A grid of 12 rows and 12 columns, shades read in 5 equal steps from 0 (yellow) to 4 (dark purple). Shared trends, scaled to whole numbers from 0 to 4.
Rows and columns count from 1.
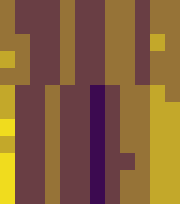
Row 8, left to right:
0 3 3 2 3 3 4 3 2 2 1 1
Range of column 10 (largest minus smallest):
1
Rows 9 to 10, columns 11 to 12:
1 1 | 1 1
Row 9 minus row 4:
0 1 0 -1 1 0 1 1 0 -1 -1 -1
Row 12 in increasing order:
0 1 1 2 2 2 3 3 3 3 3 4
